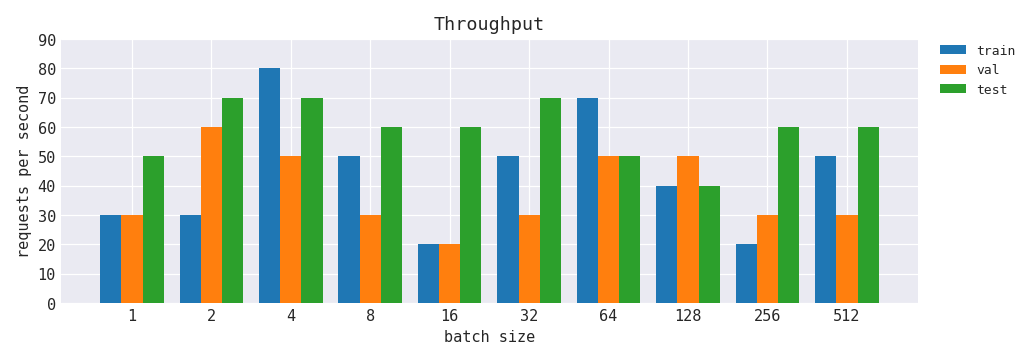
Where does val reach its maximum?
2
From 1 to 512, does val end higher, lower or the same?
the same
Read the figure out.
Title: Throughput
x-axis: batch size, ticks 1 2 4 8 16 32 64 128 256 512
y-axis: requests per second, ticks 0 10 20 30 40 50 60 70 80 90
Legend: train, val, test
Values:
train: 30 30 80 50 20 50 70 40 20 50
val: 30 60 50 30 20 30 50 50 30 30
test: 50 70 70 60 60 70 50 40 60 60
